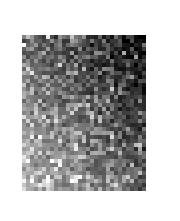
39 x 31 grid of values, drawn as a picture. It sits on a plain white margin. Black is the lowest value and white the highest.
Ninth with the highest average: bottom left. Slope: up to the bottom left. Odd rows or columns: none. Ninth with the lowest average: top right. Grain: fine.
